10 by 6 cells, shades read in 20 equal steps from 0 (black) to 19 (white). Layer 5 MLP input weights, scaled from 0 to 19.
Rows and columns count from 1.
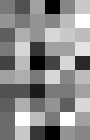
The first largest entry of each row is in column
6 6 4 6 5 4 6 6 2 2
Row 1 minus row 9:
1 -13 -2 -9 -9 3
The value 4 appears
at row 4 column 3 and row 10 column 3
